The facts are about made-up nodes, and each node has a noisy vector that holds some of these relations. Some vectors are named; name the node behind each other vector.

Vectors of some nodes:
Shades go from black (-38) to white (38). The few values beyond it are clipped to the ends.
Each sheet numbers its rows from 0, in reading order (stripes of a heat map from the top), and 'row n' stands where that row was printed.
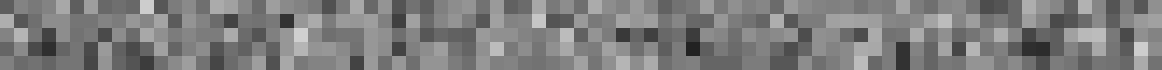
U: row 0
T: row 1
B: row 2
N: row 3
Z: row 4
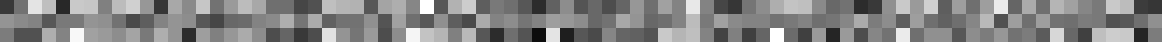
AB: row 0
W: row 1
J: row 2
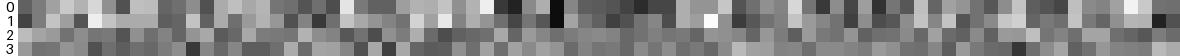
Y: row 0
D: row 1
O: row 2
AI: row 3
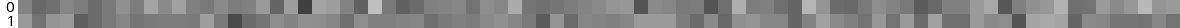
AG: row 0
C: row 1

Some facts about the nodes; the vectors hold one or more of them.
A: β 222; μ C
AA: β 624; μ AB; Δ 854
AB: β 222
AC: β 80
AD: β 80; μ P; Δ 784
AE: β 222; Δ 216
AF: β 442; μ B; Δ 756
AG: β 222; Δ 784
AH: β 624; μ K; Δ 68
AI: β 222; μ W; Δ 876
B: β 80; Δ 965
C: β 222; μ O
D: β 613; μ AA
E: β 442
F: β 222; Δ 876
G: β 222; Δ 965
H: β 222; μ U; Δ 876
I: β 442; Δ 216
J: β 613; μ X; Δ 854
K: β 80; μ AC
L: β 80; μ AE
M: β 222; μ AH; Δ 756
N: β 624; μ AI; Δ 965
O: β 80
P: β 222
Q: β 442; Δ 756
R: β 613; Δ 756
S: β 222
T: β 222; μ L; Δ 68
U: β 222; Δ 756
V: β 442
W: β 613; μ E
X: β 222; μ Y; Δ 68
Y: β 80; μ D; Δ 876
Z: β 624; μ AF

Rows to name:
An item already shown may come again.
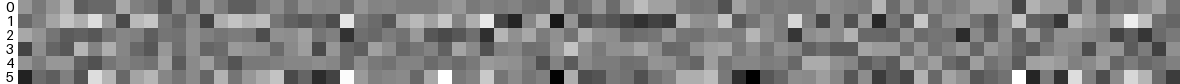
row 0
A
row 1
Y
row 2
E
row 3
R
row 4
P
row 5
AA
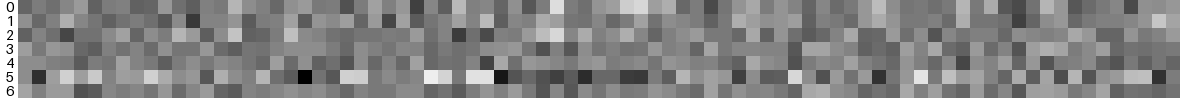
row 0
M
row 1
H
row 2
I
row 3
P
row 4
V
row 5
X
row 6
P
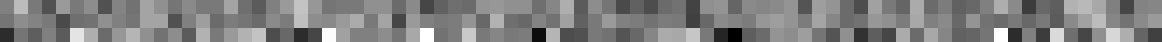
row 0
B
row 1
G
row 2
AA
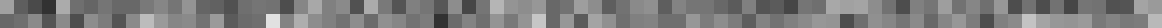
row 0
AH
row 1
AE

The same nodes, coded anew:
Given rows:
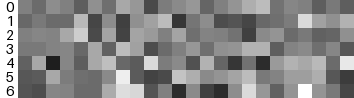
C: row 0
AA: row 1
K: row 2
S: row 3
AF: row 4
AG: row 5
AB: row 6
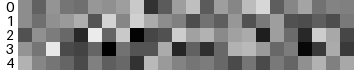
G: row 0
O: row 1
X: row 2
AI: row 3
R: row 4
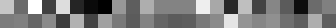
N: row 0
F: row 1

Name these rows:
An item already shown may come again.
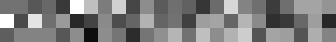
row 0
AE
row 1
W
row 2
A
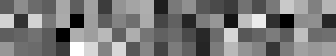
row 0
AA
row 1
E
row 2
U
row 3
AE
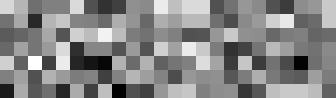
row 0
J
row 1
Z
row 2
P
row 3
AD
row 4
N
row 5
Y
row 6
T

